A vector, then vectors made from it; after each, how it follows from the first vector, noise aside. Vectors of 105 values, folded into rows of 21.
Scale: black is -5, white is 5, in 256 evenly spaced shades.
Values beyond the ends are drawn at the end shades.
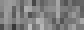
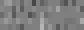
partly zeroed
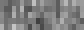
negated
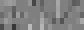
partly zeroed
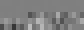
partly zeroed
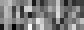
scaled up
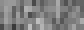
copied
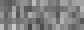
negated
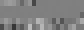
partly zeroed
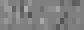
partly zeroed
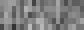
copied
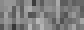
copied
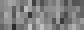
copied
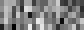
scaled up
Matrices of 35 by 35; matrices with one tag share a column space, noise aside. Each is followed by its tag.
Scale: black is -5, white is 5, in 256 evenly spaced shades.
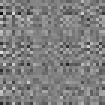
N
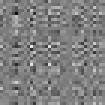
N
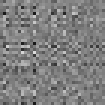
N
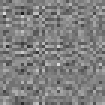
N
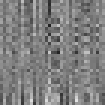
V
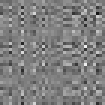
N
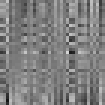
V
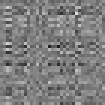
N
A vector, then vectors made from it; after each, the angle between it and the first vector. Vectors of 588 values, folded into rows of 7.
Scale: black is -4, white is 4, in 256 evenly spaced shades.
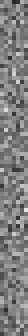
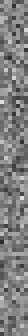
partly aligned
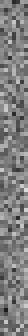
nearly parallel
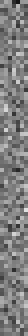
nearly parallel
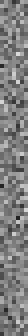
nearly parallel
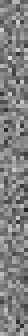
nearly opposite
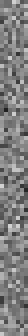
nearly opposite
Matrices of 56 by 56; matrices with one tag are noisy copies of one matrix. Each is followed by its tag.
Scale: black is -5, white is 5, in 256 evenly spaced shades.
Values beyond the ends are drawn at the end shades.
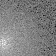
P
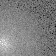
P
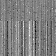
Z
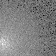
P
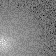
P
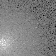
P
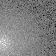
P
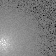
P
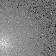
P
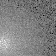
P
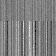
Z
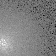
P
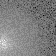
P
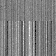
Z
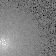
P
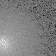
P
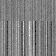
Z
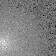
P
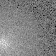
P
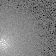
P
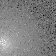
P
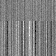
Z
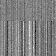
Z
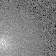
P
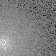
P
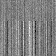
Z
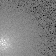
P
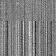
Z
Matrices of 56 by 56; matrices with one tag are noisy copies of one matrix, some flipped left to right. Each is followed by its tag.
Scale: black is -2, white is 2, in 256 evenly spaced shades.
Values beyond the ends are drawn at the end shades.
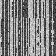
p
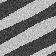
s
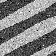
s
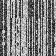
p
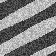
s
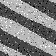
s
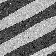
s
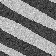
s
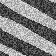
s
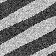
s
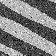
s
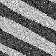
s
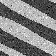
s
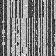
p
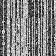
p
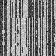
p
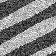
s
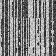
p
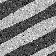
s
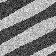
s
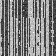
p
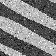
s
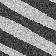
s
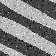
s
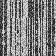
p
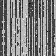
p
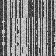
p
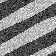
s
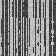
p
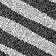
s
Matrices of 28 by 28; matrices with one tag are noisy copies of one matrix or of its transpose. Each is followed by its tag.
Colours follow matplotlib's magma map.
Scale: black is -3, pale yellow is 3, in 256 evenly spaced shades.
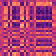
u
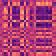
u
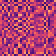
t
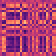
u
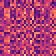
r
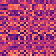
r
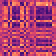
u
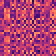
r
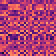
r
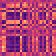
u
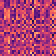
r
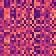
r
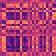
u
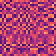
t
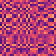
t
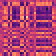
u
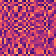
t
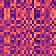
r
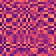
t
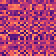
r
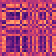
u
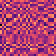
t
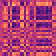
u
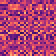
r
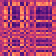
u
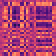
u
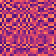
t
